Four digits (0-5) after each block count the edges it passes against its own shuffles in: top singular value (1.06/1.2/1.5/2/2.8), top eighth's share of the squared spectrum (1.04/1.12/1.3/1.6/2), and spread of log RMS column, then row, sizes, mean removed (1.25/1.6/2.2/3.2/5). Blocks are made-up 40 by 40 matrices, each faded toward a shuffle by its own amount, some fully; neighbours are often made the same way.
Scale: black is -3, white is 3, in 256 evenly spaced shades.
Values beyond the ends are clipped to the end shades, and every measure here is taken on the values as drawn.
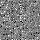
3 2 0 0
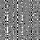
4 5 3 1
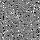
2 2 1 0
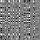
4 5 4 3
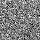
0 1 0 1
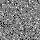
0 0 0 0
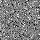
0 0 0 0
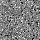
0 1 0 0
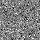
0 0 0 0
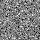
0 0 0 0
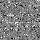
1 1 0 1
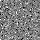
0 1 0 0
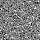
0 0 0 0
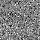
0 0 0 0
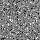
0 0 0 0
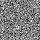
1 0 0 0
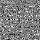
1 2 0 3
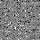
2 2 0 0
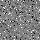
0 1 0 0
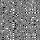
4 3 2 0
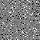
3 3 1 1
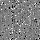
2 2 1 0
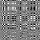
5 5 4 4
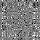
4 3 2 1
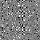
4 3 2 1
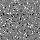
2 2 0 0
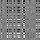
5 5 4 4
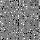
3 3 1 0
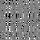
4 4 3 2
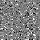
3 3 1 1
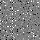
3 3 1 1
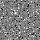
2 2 0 0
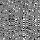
4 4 2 2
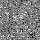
2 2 0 1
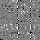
4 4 2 1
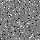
2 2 0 0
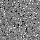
1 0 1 0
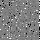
3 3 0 0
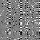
4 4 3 2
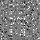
3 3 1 1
